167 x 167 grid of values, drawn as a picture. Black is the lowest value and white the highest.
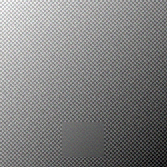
On average the colour sits 50% of the way up the scale. An odd patch, calmer than its surroundings, sits in the bottom middle. The histogram is bell-shaped. The field climbs toward the top left.
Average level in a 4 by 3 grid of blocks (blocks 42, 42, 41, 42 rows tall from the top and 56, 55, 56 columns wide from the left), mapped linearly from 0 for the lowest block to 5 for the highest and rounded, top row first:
543
432
321
210
